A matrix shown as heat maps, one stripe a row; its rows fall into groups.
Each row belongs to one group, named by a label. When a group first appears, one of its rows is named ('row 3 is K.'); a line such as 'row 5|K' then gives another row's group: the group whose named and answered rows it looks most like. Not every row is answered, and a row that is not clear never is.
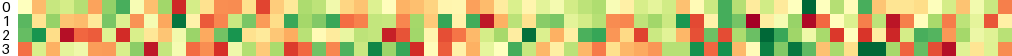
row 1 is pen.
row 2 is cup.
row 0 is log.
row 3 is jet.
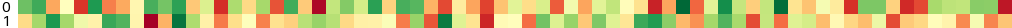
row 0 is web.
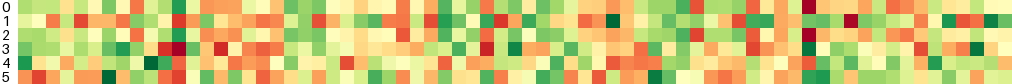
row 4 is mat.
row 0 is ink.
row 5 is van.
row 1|van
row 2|ink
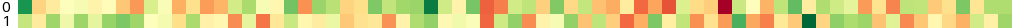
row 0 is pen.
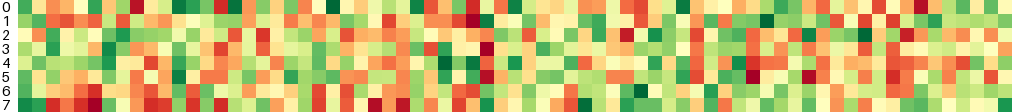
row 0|web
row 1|cup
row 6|cup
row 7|cup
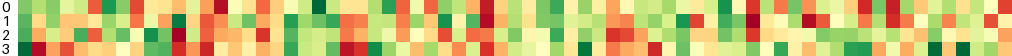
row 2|mat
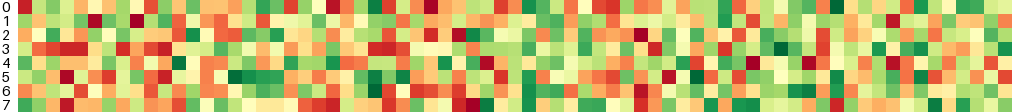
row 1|log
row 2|jet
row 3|cup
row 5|jet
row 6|jet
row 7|cup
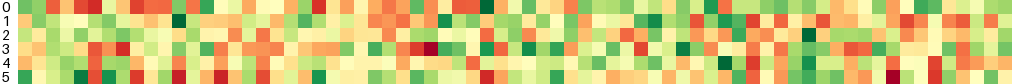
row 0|cup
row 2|mat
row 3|van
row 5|log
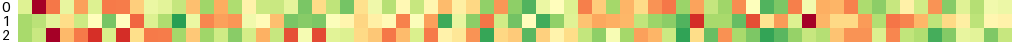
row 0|web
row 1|ink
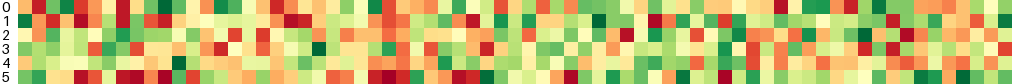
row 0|van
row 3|log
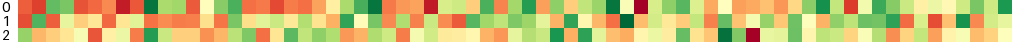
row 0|van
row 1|jet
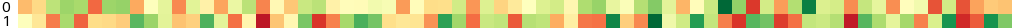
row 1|van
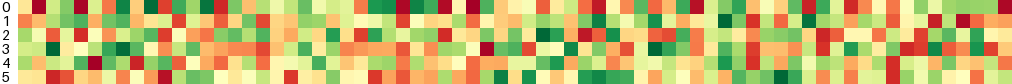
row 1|log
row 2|web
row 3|mat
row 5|cup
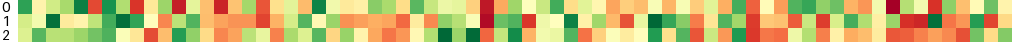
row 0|log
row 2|ink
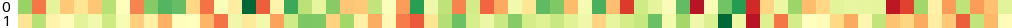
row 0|pen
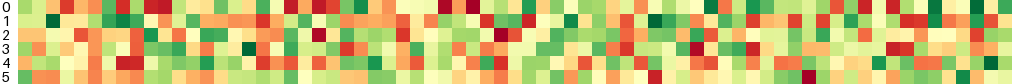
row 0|cup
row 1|mat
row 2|van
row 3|pen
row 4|van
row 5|pen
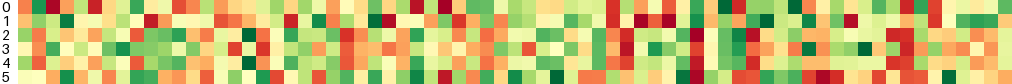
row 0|jet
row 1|jet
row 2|pen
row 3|mat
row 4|pen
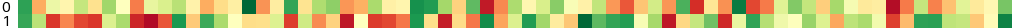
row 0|pen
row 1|cup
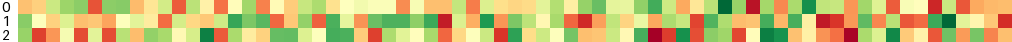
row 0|log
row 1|web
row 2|web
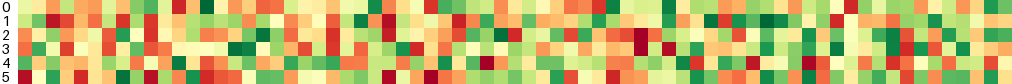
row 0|van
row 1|cup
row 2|jet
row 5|jet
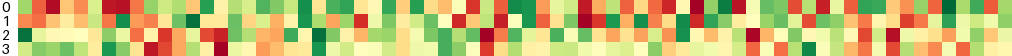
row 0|web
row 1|web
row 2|pen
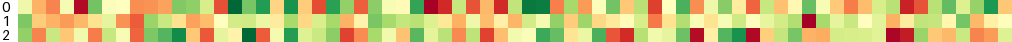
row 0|web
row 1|pen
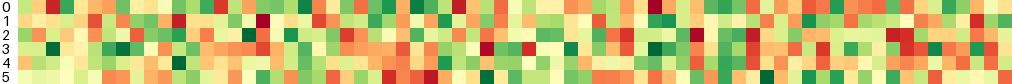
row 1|van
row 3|mat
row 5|jet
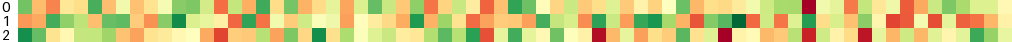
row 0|web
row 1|log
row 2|ink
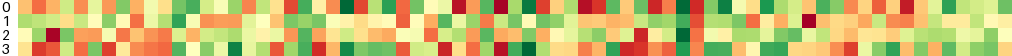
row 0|web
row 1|ink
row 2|cup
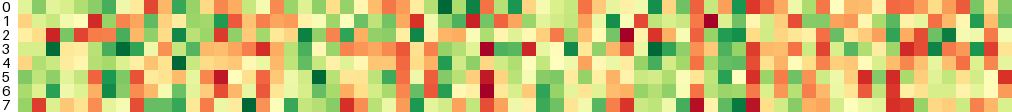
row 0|ink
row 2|web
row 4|ink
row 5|log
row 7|pen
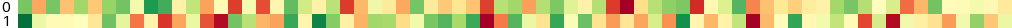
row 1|pen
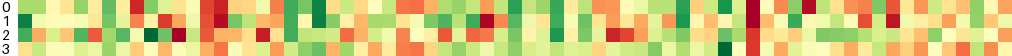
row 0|ink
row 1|pen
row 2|mat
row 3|ink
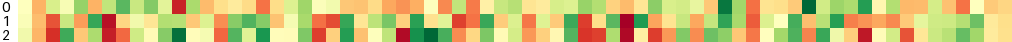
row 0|mat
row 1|web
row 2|web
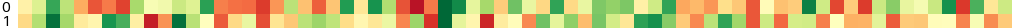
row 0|van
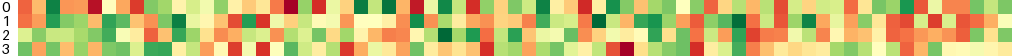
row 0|van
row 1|log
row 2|ink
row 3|mat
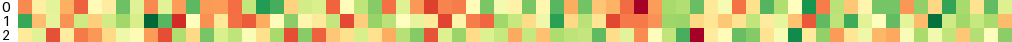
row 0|jet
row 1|mat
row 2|cup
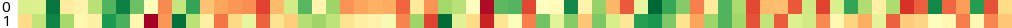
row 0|mat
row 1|log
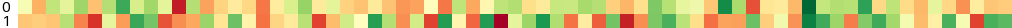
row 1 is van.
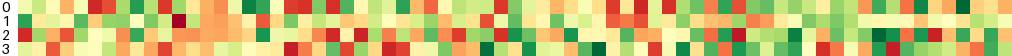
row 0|jet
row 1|mat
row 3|cup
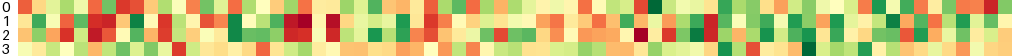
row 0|van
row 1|jet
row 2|jet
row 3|mat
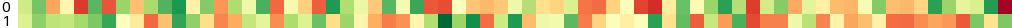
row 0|web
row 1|ink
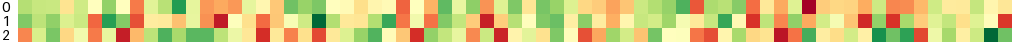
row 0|ink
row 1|log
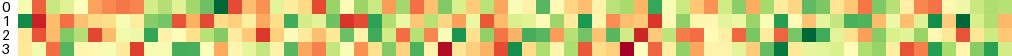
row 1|pen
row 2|van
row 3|web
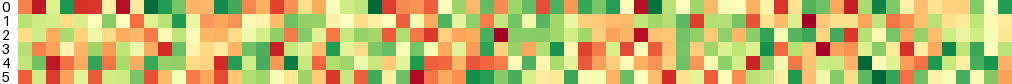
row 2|jet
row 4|web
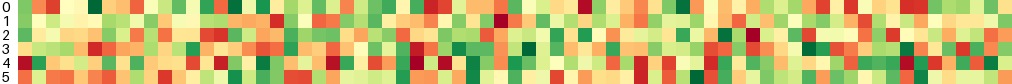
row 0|web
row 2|pen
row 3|van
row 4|jet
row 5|jet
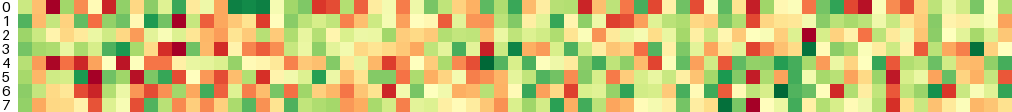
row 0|web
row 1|mat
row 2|ink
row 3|mat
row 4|cup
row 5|log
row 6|cup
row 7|pen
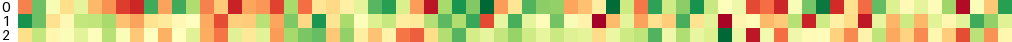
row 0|van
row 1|ink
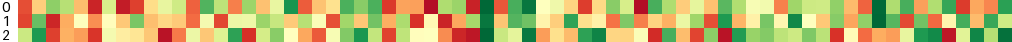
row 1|jet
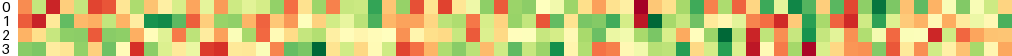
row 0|jet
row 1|van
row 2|log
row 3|ink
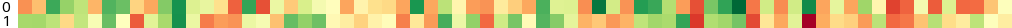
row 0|log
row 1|ink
